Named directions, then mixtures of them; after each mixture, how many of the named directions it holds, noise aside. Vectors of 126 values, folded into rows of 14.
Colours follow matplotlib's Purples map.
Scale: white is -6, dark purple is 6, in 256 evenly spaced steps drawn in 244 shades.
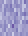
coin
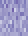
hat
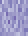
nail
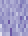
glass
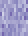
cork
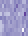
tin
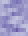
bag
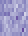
three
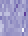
one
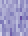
three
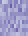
three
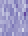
three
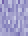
one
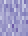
one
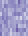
three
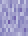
two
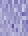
three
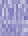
two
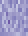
one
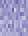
one
